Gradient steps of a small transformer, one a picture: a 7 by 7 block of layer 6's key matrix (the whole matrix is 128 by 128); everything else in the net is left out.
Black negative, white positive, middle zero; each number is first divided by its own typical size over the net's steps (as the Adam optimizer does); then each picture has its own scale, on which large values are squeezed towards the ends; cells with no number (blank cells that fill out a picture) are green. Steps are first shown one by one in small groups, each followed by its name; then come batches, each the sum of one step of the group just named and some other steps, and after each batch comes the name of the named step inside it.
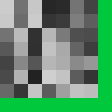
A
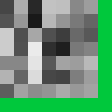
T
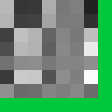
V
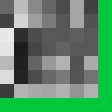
V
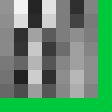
T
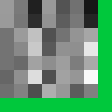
V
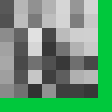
T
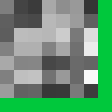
V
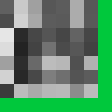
A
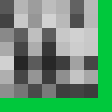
A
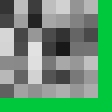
T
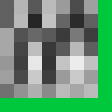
T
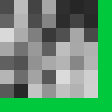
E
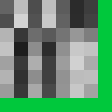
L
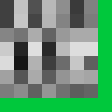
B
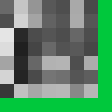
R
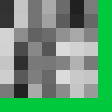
E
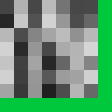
L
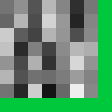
L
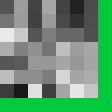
E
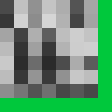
L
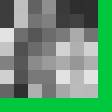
E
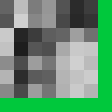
L
